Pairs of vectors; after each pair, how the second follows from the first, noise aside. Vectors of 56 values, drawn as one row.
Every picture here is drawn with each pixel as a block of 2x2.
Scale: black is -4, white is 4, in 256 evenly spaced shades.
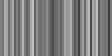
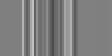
partly zeroed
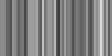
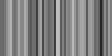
negated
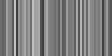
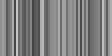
negated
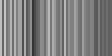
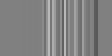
partly zeroed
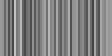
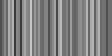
negated
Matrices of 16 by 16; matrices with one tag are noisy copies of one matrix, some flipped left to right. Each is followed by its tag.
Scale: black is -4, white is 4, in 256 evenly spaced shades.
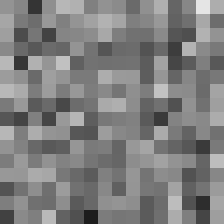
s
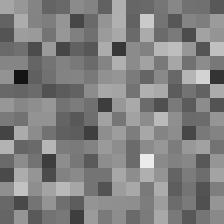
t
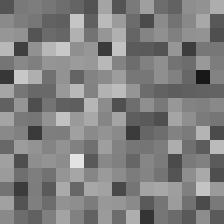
t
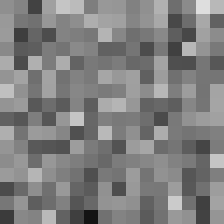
s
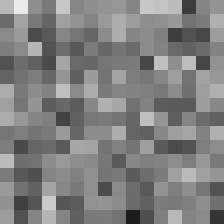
s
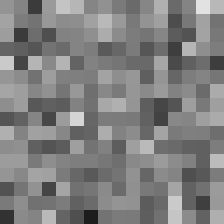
s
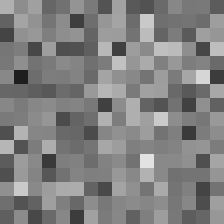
t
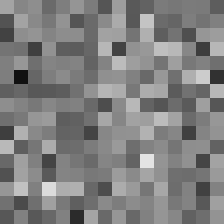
t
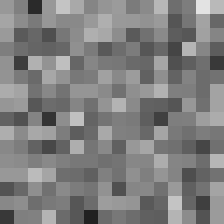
s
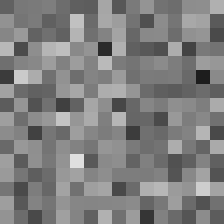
t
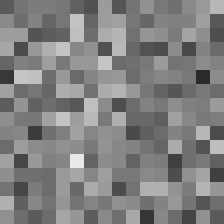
t
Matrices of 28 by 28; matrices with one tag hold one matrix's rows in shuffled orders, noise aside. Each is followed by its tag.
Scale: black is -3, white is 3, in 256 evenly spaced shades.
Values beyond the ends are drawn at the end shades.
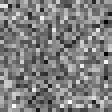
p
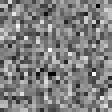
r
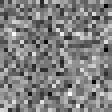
p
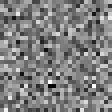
r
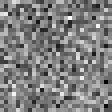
p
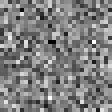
r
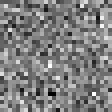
r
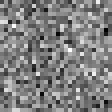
p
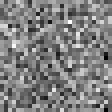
p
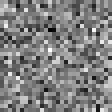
r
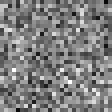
p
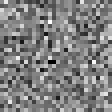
r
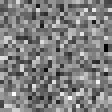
p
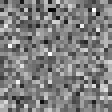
r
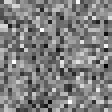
p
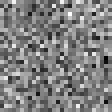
p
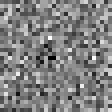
r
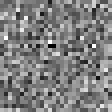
r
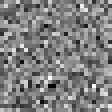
r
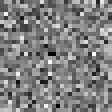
r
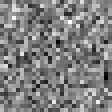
p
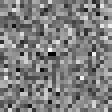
r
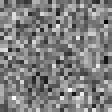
p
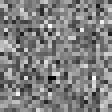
r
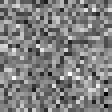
p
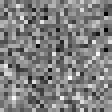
p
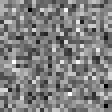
p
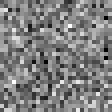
p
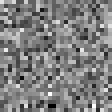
r
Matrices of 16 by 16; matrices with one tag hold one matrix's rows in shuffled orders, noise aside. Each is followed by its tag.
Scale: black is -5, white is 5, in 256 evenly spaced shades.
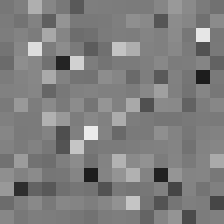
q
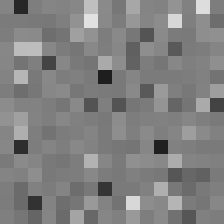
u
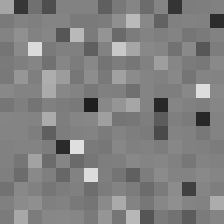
q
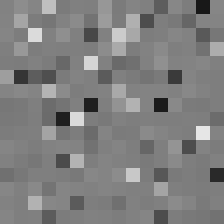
q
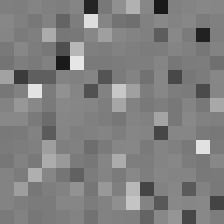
q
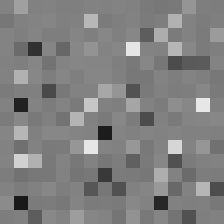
u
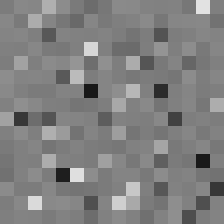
q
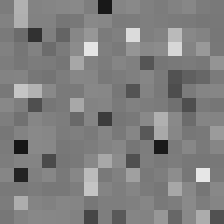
u
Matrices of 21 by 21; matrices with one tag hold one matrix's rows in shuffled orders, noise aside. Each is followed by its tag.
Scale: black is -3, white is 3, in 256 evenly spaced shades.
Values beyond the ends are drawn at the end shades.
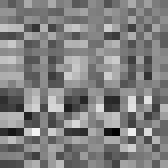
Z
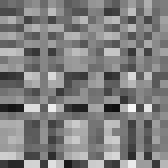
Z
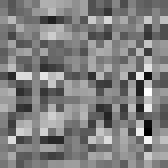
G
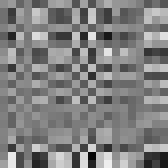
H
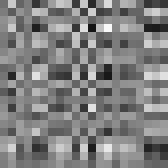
H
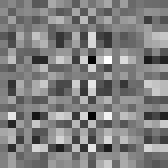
H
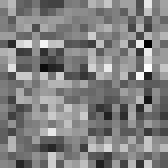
G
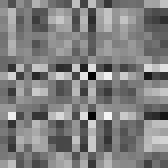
H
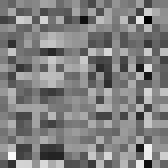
G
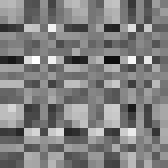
Z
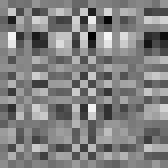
H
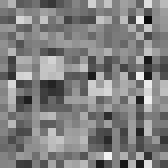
G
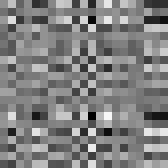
H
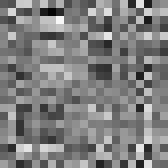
G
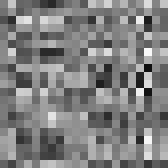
G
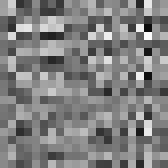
G
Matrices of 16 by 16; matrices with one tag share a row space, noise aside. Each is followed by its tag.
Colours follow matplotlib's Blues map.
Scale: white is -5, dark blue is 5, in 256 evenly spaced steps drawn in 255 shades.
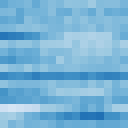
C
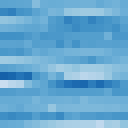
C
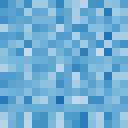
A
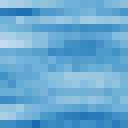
C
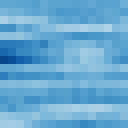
C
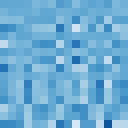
A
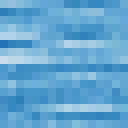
C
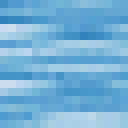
C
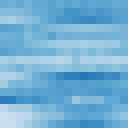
C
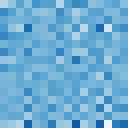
A
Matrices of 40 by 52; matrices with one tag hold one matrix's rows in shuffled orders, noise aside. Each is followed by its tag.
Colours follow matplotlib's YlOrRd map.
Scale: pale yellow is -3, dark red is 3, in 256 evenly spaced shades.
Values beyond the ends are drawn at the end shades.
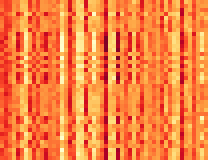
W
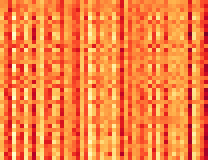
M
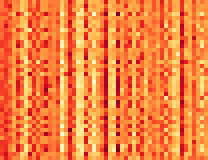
W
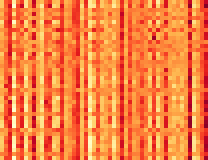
M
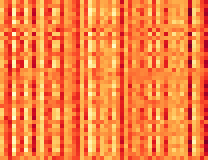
M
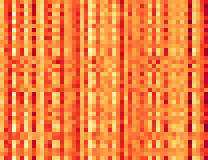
M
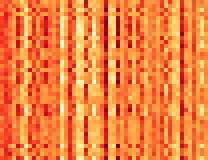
W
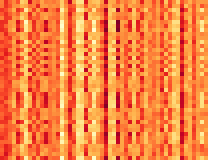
W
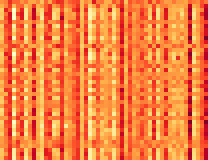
M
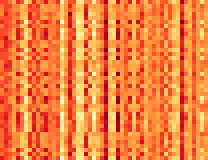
W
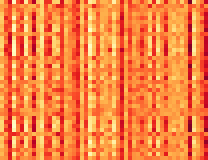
M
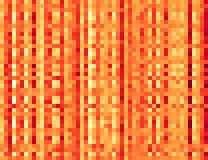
M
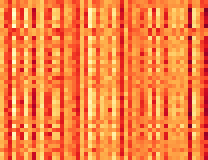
M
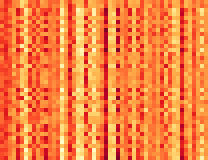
W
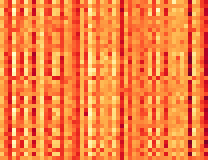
M
